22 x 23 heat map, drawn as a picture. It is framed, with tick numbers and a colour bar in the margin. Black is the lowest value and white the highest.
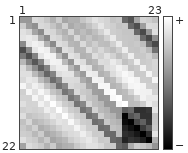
Mirror symmetry: none. Roughest part: bottom right. Ninth with the highest average: middle right. Grain: diagonal, down to the right. Ninth with the lowest average: bottom right. Histogram: skewed, a long tail of low values. Odd patch: lower, in the bottom right.
